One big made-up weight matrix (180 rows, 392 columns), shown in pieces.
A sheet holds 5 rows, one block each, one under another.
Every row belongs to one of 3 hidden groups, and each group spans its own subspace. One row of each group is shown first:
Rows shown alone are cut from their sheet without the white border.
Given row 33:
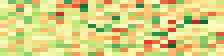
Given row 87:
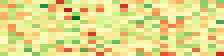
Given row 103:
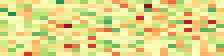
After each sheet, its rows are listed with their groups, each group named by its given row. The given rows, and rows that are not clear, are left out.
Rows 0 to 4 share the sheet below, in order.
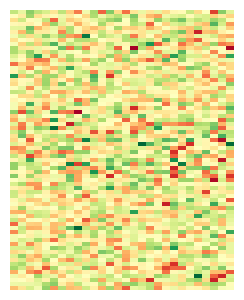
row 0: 103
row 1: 103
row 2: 87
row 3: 87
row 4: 33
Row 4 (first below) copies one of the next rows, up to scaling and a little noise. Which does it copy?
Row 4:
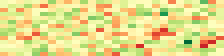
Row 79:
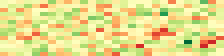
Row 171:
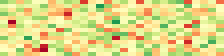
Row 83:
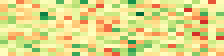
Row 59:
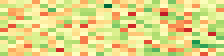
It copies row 79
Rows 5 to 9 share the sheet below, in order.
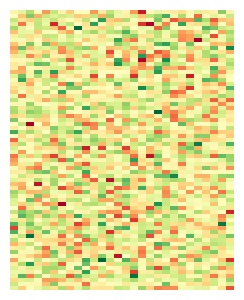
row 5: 33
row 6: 87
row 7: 103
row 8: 87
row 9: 103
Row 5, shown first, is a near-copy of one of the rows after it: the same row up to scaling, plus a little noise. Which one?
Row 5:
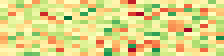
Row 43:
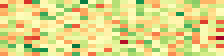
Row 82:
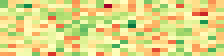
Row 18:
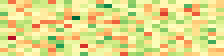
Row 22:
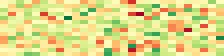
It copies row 22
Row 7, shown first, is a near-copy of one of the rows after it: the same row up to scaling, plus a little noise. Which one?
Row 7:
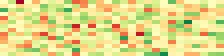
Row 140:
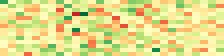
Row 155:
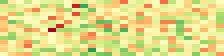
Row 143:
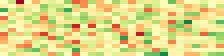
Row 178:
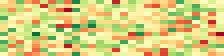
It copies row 143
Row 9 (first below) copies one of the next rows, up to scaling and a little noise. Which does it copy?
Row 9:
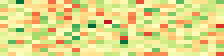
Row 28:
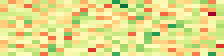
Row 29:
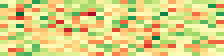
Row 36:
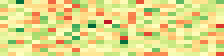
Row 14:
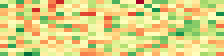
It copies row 36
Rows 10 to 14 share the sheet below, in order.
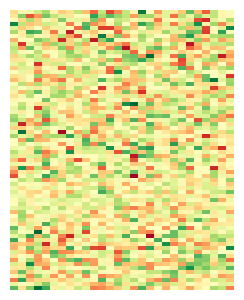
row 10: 33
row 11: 33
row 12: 33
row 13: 33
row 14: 103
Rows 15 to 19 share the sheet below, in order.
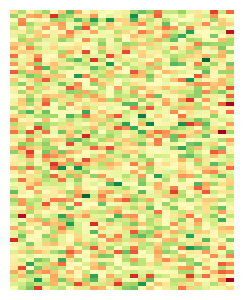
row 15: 87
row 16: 33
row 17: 103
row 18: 33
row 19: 33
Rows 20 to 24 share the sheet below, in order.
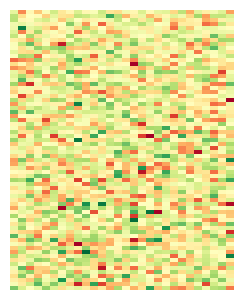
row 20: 33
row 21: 87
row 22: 33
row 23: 103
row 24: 87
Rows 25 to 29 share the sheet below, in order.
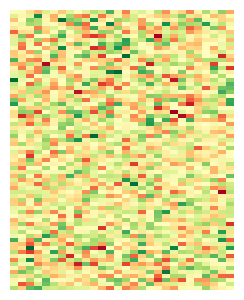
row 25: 87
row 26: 33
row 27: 103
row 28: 103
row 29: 103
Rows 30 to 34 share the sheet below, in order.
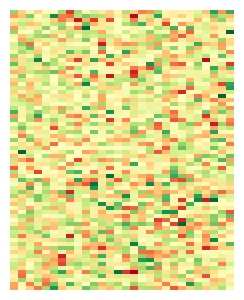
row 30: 87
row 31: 87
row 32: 87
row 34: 33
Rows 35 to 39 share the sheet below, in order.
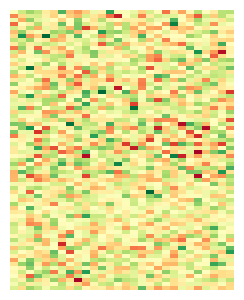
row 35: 33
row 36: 103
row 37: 103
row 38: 103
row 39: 103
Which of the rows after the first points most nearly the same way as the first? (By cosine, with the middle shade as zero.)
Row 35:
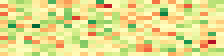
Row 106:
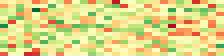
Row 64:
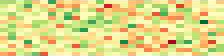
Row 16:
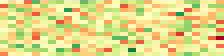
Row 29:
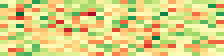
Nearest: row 64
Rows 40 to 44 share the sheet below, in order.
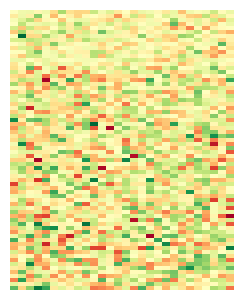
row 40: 33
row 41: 103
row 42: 33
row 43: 33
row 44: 103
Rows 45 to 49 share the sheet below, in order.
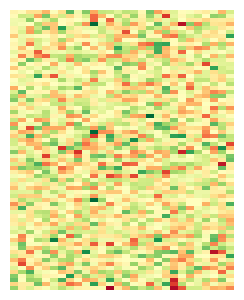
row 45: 103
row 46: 87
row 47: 103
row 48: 103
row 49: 87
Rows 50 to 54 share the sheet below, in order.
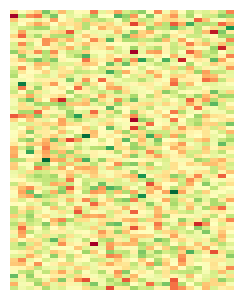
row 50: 33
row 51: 33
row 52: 103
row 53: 103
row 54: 87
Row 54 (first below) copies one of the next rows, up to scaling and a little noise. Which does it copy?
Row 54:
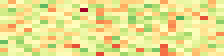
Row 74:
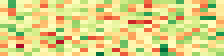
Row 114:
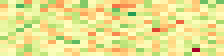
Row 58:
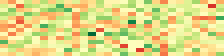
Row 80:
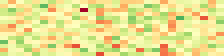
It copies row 80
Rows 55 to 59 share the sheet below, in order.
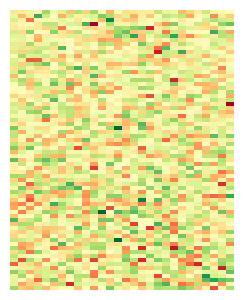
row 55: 103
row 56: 33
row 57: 33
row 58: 87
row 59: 33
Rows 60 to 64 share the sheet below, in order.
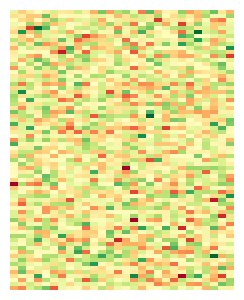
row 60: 103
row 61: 87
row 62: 87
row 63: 33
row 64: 33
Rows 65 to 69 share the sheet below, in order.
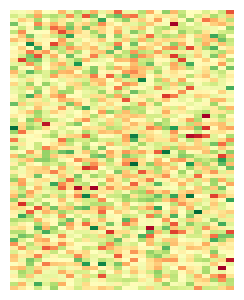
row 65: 33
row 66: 87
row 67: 33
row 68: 87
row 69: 103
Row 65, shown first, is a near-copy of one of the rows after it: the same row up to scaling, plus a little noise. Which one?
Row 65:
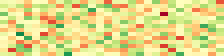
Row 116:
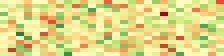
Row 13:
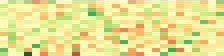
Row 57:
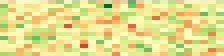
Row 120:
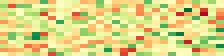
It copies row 116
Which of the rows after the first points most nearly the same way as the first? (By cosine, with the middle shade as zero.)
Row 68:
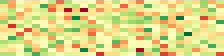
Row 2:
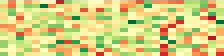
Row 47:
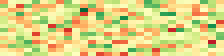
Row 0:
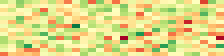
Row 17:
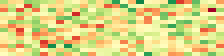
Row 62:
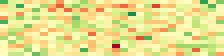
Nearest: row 2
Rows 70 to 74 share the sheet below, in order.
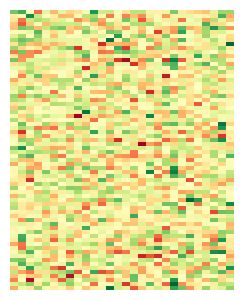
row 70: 87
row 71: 87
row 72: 87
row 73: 103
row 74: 87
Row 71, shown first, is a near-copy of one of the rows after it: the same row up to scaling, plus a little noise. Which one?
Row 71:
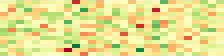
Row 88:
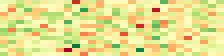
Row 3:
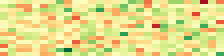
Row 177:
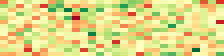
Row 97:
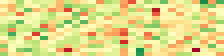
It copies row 88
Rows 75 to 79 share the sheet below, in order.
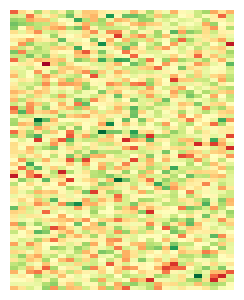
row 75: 87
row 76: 103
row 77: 103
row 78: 103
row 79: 33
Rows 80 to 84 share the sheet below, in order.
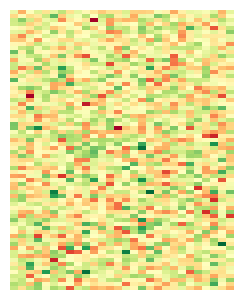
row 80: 87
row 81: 103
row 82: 33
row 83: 33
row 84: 103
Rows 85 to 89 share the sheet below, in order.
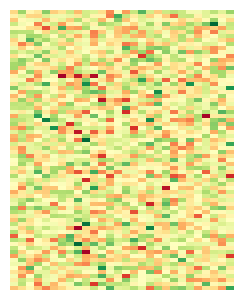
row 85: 33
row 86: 87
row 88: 87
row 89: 87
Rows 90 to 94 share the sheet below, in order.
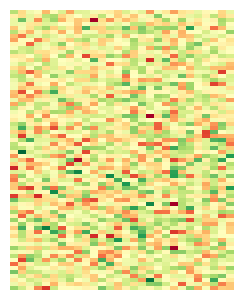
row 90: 87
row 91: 87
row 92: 87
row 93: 33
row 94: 33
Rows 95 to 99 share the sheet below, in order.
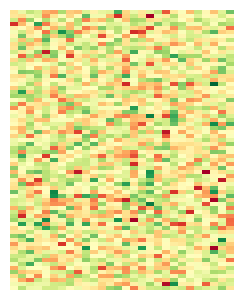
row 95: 33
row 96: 87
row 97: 87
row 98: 33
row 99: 87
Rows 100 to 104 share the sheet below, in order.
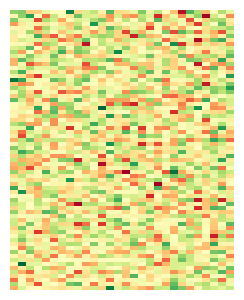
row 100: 103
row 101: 33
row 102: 87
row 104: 87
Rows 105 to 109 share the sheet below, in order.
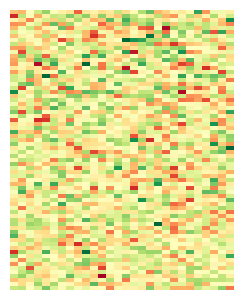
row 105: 33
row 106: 103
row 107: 103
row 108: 87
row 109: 87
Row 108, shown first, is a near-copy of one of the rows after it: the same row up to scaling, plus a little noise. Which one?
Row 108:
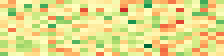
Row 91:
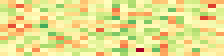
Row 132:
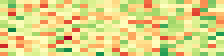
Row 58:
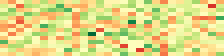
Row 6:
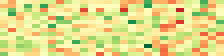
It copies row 6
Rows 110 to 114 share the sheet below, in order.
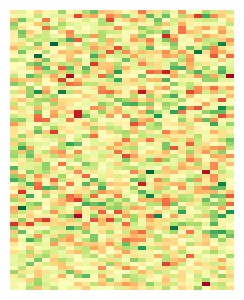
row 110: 33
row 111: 33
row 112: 87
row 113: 87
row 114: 87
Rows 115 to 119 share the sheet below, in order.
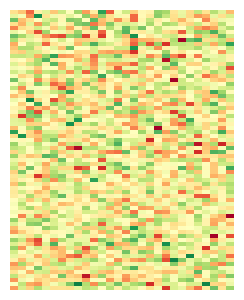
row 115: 103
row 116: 33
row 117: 103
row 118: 33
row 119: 87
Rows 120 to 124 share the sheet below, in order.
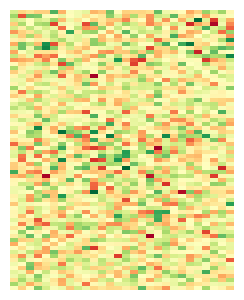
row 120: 33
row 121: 87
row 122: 87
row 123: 103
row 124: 103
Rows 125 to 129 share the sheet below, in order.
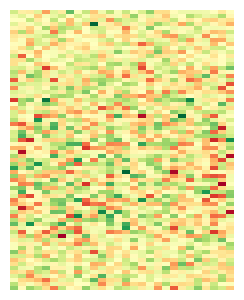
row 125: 103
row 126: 33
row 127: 87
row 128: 87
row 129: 103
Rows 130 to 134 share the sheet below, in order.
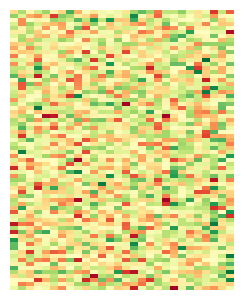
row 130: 87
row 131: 33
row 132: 87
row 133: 87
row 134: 33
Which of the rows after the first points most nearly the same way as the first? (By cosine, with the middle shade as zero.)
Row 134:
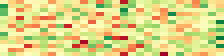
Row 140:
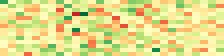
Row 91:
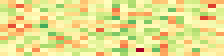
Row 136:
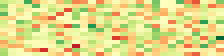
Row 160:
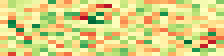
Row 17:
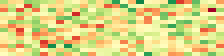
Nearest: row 136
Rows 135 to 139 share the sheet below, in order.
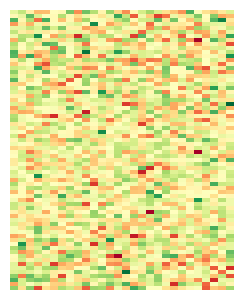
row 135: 103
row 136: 33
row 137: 33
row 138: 103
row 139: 87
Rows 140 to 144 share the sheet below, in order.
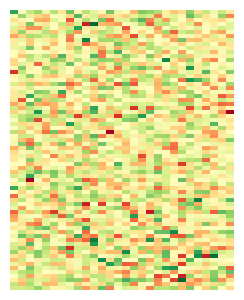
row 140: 103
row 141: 33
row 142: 103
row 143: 103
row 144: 33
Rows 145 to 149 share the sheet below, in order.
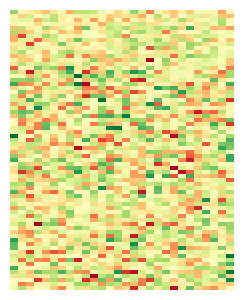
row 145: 87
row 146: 87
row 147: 33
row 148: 33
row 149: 33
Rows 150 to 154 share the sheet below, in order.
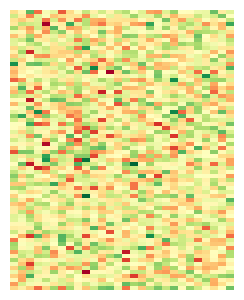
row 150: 103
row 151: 33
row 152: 103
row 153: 87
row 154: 103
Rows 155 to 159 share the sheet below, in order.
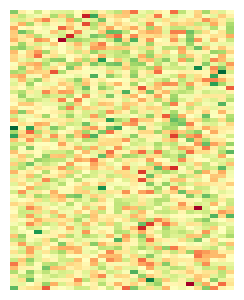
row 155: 103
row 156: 87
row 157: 33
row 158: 33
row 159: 33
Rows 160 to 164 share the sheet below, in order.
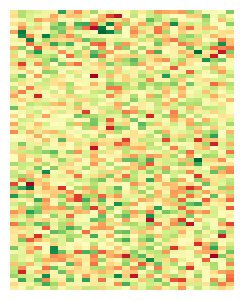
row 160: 33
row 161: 87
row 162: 33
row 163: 33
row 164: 33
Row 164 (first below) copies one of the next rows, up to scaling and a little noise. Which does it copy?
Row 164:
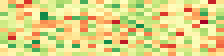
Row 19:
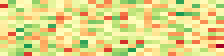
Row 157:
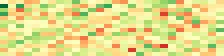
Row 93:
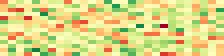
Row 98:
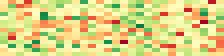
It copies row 98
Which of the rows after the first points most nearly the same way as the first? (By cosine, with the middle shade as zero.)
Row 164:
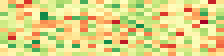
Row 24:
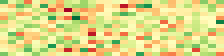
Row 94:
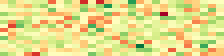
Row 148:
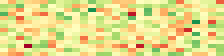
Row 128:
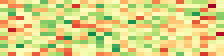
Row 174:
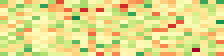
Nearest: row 94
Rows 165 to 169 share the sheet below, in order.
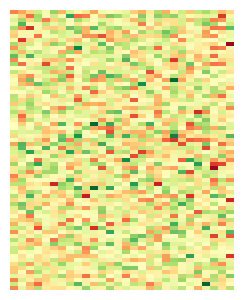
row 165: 87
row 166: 103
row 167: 33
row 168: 87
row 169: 87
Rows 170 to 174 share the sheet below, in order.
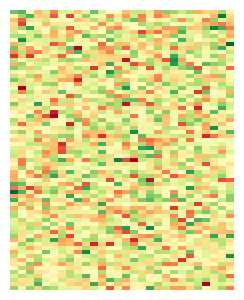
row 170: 87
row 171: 33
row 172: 33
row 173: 33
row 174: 87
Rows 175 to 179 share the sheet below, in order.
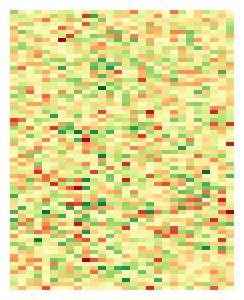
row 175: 103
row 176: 33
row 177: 87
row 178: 103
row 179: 87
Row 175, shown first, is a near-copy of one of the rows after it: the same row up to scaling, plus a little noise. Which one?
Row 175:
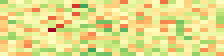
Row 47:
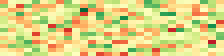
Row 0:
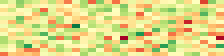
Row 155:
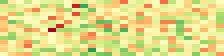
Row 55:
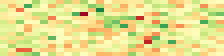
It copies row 155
